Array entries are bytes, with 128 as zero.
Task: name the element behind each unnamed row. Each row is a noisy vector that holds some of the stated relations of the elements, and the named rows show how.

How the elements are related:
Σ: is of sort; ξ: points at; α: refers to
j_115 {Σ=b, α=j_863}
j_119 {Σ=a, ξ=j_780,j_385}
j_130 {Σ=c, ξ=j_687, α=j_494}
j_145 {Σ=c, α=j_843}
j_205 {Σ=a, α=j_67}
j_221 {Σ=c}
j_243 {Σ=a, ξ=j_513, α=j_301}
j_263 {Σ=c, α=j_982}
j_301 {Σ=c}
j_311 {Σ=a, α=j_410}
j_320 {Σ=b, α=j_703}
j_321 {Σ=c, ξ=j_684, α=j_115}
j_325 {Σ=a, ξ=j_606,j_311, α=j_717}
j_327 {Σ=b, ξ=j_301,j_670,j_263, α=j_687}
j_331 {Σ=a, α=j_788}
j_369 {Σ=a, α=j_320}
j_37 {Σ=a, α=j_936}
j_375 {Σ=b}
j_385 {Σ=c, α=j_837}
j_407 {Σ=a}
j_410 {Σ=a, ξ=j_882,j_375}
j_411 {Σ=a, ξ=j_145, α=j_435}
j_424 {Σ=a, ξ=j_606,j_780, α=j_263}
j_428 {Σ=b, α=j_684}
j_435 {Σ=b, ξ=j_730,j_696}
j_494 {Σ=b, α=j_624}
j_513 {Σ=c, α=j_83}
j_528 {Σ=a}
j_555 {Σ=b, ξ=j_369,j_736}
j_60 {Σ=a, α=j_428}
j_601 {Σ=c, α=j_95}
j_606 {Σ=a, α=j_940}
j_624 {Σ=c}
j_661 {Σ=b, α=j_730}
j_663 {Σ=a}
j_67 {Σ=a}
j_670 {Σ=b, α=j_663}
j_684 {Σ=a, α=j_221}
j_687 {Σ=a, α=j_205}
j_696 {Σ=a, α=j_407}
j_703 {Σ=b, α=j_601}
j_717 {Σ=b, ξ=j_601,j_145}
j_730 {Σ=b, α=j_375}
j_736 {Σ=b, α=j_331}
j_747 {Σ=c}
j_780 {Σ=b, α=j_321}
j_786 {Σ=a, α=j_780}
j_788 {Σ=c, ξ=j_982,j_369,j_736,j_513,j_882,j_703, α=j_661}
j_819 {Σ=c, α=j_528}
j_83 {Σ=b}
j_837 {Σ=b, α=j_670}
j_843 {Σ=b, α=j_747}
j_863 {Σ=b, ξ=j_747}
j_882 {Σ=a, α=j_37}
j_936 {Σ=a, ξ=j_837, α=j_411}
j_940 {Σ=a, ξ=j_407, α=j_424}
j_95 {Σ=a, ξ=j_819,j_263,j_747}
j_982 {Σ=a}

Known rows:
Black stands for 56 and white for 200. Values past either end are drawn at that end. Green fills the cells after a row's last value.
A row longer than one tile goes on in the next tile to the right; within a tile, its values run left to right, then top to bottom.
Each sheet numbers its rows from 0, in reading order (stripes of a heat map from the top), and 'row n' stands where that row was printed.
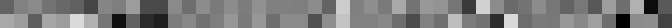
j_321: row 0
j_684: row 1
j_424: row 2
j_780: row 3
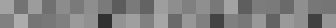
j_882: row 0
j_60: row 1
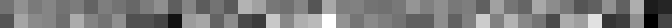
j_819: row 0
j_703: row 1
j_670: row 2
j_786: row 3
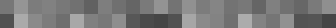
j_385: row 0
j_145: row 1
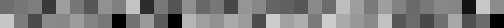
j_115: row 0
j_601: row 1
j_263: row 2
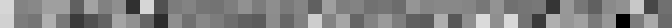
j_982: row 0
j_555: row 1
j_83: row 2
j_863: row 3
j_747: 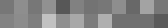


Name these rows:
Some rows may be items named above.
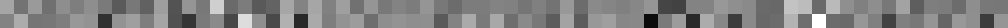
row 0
j_882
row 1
j_788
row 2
j_37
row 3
j_411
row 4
j_730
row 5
j_60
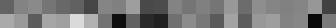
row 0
j_321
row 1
j_411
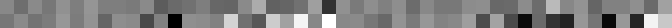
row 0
j_687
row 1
j_95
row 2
j_205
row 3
j_736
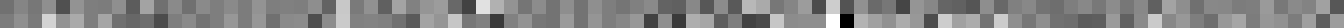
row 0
j_221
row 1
j_684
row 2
j_940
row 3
j_936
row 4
j_320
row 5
j_601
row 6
j_428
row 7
j_663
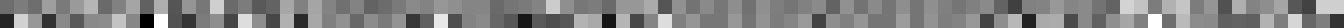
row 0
j_369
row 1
j_788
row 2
j_435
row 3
j_331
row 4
j_936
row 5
j_936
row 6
j_375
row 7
j_606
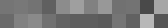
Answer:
j_327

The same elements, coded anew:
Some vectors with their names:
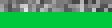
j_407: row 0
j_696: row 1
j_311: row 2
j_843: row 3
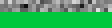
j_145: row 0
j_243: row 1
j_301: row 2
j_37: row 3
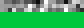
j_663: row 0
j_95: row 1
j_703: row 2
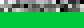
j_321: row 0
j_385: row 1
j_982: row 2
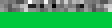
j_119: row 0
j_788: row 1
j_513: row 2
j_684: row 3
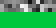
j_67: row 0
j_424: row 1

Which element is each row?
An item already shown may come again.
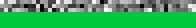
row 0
j_321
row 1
j_730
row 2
j_321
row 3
j_786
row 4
j_385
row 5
j_736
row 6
j_67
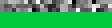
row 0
j_385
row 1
j_263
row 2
j_780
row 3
j_320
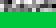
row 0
j_601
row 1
j_321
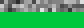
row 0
j_411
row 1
j_37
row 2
j_385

